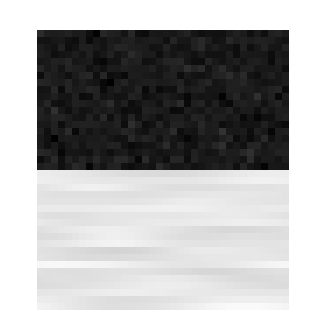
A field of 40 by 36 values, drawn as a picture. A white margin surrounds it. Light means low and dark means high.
The table splits into 2 rows of 1 panel. Panel 1,1: very high, fine-grained, faint in contrast. Panel 2,1: very low, streaked across, faint in contrast.
